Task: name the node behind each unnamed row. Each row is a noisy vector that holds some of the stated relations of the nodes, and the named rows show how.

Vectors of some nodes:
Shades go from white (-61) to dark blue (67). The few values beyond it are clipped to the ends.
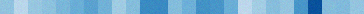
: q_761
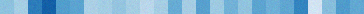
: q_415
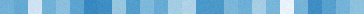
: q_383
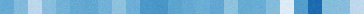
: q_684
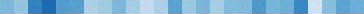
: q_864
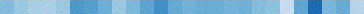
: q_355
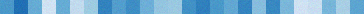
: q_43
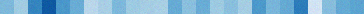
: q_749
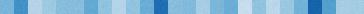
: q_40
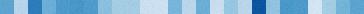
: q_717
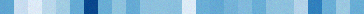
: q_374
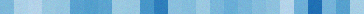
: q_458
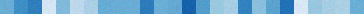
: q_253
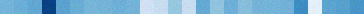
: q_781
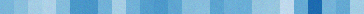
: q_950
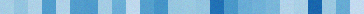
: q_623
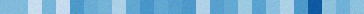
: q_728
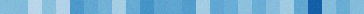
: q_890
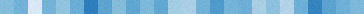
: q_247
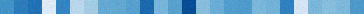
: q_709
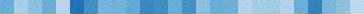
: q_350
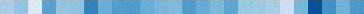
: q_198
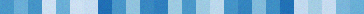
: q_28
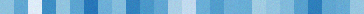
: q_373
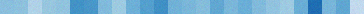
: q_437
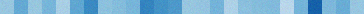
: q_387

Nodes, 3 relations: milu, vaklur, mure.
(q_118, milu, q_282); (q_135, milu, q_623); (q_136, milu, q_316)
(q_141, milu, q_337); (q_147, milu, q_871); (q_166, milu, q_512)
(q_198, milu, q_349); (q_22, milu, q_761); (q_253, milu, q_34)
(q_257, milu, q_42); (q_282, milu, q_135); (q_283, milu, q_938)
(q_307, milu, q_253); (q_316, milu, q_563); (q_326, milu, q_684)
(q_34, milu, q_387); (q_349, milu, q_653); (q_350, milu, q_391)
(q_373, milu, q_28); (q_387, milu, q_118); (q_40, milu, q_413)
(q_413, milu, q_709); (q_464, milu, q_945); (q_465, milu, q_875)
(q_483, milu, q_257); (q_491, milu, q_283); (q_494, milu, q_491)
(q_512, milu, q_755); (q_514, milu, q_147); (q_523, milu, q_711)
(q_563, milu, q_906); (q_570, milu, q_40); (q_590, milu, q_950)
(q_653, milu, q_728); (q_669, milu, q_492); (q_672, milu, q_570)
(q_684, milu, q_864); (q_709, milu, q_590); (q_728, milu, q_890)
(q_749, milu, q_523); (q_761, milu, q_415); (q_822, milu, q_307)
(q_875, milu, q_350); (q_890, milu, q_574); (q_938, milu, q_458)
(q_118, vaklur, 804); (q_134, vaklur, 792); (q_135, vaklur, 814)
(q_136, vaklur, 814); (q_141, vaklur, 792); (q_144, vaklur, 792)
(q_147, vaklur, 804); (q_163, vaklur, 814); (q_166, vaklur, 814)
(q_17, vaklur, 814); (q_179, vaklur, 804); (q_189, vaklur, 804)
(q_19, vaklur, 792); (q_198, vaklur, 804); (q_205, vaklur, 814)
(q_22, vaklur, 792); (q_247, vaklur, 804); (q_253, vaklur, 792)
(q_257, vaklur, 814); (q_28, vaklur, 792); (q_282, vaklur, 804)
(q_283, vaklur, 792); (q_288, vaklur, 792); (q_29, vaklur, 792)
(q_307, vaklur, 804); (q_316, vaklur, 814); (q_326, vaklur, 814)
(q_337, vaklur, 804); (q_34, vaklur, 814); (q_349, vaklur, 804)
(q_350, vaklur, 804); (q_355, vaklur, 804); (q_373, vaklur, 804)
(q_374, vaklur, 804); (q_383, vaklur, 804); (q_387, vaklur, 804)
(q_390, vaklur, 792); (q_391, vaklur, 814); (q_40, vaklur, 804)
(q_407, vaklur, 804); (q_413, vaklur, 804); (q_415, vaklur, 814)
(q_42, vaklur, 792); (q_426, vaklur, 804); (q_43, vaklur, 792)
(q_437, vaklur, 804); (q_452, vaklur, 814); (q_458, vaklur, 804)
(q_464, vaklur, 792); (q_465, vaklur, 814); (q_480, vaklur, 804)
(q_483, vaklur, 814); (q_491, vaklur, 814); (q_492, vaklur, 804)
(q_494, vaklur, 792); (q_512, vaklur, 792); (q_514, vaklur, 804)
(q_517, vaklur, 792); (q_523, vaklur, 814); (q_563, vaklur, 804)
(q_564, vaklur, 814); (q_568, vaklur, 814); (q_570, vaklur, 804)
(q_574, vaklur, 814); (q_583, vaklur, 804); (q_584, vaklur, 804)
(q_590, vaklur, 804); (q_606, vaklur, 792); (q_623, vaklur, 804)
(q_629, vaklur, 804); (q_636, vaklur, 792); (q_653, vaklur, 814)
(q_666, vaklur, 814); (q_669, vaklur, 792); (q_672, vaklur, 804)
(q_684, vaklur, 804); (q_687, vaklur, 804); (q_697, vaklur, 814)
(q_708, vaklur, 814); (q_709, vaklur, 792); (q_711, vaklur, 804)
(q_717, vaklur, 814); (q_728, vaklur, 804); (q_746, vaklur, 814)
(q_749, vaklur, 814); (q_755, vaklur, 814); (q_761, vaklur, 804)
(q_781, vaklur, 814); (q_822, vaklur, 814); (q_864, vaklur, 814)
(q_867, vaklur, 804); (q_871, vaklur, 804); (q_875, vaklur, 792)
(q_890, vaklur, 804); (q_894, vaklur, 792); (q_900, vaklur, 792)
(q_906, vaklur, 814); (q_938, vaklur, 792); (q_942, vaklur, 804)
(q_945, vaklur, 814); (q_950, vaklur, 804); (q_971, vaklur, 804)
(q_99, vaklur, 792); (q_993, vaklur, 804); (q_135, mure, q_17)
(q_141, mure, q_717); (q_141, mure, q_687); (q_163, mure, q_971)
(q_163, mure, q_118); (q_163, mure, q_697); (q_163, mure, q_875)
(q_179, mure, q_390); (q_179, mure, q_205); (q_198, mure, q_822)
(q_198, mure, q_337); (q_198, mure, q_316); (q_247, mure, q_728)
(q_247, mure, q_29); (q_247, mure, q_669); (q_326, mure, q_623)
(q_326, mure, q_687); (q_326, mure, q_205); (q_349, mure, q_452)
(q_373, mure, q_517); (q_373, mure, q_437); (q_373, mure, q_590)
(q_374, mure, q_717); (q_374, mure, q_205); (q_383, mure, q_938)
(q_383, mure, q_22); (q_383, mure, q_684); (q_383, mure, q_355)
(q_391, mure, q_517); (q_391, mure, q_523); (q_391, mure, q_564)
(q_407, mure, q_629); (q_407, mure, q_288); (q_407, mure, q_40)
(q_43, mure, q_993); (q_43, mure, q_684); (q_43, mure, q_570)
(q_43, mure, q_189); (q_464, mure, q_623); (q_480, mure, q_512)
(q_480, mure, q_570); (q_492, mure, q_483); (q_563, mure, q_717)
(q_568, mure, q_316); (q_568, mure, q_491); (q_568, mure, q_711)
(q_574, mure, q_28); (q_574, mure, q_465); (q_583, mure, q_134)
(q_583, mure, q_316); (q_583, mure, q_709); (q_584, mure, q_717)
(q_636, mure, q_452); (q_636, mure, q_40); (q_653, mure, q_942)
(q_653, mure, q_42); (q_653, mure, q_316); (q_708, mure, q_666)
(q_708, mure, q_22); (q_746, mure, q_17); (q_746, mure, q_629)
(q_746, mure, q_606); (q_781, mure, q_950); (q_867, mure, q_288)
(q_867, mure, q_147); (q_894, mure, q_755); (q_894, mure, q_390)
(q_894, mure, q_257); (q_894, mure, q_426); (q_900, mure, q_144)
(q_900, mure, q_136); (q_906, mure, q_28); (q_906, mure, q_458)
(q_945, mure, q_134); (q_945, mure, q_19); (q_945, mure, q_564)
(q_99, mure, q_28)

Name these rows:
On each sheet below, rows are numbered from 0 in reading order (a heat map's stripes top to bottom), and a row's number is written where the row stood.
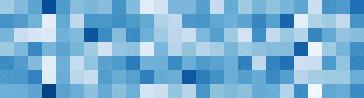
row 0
q_568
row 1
q_141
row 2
q_563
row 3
q_452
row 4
q_894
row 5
q_22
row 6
q_708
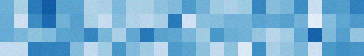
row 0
q_491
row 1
q_205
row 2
q_590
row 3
q_316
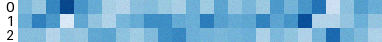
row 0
q_523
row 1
q_517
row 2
q_672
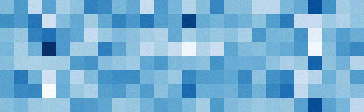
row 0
q_407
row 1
q_875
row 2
q_136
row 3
q_906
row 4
q_687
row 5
q_900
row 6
q_606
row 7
q_629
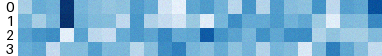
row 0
q_653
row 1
q_326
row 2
q_512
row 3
q_570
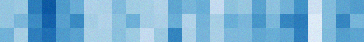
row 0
q_822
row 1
q_564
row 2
q_755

